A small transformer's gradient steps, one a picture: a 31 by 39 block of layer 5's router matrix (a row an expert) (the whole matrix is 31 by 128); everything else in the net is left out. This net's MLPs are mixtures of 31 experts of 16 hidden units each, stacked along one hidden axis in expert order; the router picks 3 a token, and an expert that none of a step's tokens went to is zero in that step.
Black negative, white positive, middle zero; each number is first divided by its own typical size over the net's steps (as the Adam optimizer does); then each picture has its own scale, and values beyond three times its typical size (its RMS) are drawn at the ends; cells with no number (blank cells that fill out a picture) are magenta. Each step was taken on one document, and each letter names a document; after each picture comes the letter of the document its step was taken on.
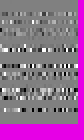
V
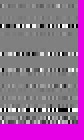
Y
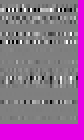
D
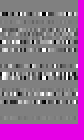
V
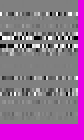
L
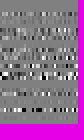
V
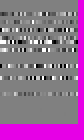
V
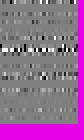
V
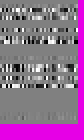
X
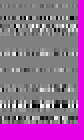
Y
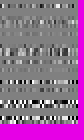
Y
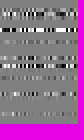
X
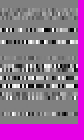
X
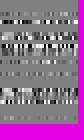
L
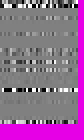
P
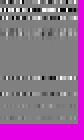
D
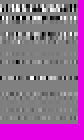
D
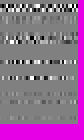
D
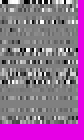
Y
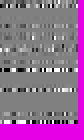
P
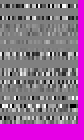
Y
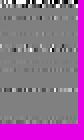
P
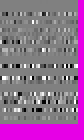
V
